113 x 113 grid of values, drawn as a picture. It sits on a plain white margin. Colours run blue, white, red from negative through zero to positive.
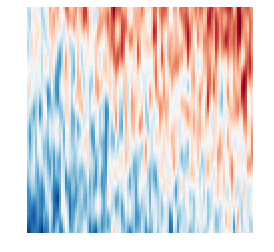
The field climbs toward the top right. Neither half mirrors the other. The grain runs up and down. The bottom left is the ninth with the lowest average. The histogram is bell-shaped. On average the colour sits 50% of the way up the scale. The top right is the ninth with the highest average.
